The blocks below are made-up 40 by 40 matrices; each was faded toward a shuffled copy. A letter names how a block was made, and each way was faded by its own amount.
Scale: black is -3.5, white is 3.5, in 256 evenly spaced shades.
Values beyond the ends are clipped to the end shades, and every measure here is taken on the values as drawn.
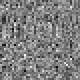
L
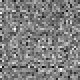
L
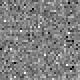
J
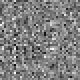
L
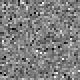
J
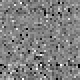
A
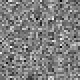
L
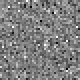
J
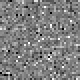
A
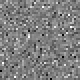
A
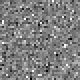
J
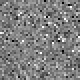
A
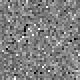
J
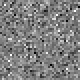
J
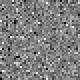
J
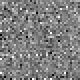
A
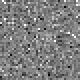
A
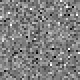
J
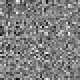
L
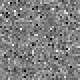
A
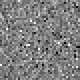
J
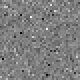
A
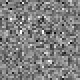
L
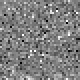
A
